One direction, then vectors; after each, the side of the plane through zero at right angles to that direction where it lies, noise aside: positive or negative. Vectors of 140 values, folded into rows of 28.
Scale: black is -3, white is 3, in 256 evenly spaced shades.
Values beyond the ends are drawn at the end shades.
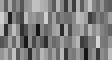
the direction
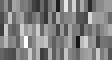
negative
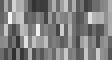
negative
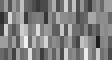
negative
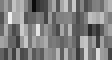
negative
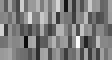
positive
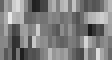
negative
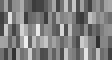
negative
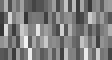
negative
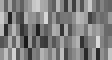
positive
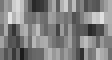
negative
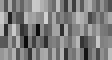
positive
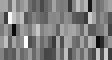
negative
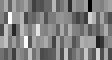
negative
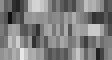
positive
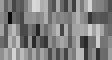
positive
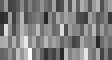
negative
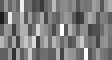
negative
